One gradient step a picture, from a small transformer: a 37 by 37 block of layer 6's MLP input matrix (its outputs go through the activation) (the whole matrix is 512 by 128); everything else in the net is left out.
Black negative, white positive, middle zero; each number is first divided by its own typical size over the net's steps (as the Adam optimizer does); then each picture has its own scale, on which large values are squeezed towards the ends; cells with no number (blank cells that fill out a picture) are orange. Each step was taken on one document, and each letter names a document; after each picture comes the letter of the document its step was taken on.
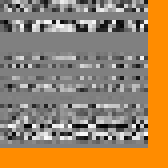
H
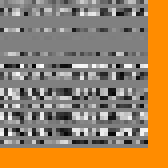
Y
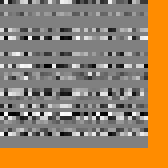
Y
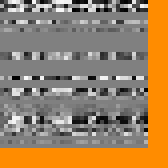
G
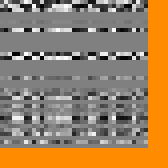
G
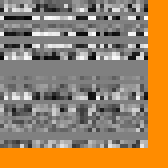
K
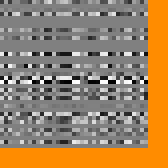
Y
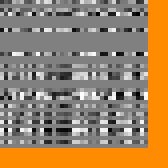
Y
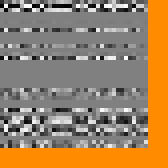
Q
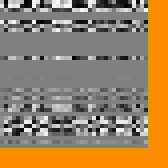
G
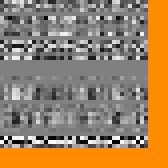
K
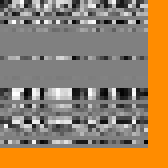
G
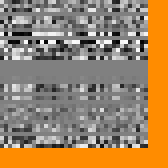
K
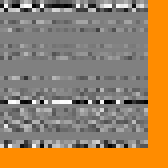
Q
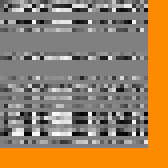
H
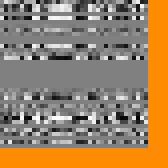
K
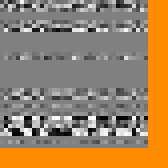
G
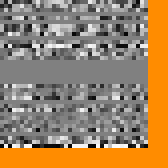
K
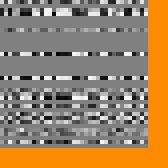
Y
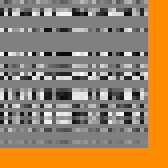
Y
